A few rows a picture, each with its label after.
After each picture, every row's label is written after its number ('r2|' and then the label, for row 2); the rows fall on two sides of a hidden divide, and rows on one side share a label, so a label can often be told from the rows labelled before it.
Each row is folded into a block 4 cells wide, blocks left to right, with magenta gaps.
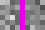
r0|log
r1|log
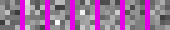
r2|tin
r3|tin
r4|tin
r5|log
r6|log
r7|tin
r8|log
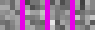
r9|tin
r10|log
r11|log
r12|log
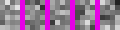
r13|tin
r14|log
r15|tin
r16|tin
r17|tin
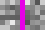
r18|tin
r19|tin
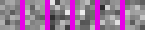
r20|log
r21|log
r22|tin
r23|log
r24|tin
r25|log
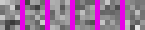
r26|log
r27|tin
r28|tin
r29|log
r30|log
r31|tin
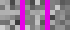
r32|log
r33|log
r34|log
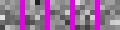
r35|log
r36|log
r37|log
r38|tin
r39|tin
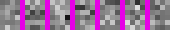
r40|log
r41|tin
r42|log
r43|tin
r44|log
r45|log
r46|tin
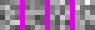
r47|tin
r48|log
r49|log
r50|tin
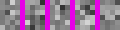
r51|tin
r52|log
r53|tin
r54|tin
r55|log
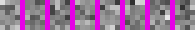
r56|tin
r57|log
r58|log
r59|tin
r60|log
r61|tin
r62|log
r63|tin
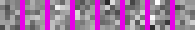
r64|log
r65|log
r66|log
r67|log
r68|tin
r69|tin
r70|log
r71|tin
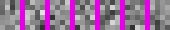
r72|log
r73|log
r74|tin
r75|log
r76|tin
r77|log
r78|tin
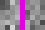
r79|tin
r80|log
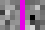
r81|log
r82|log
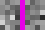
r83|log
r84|tin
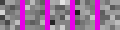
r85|tin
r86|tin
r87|tin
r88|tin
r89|tin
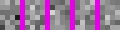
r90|tin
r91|log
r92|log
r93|tin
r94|log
